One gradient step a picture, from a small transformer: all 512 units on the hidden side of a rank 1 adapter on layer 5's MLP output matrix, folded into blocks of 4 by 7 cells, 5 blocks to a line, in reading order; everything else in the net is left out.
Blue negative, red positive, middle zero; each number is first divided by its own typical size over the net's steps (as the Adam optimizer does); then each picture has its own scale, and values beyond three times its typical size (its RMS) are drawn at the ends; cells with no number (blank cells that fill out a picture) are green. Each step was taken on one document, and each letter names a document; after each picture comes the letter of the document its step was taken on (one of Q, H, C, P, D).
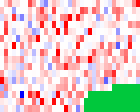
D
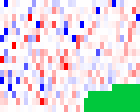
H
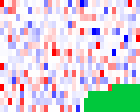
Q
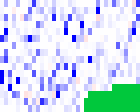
H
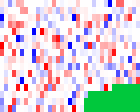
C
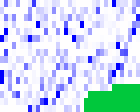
H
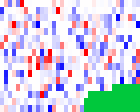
C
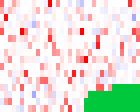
Q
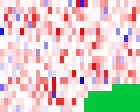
Q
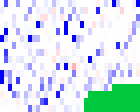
H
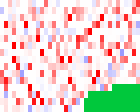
D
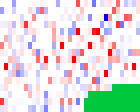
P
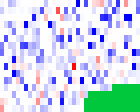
P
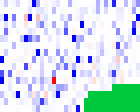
H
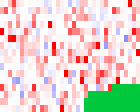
Q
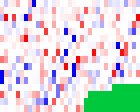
H
